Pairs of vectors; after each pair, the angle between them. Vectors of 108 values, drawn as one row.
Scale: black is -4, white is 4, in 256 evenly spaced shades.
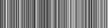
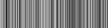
nearly opposite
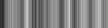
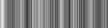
nearly opposite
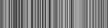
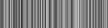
nearly parallel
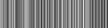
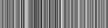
partly aligned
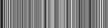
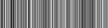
partly aligned
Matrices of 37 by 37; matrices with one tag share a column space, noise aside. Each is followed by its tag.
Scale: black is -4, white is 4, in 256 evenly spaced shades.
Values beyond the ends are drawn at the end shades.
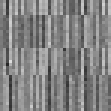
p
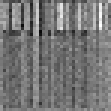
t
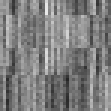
p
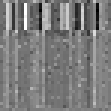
t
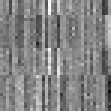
p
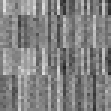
p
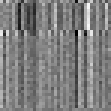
t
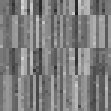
p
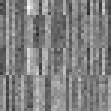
p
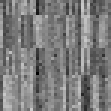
p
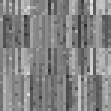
p
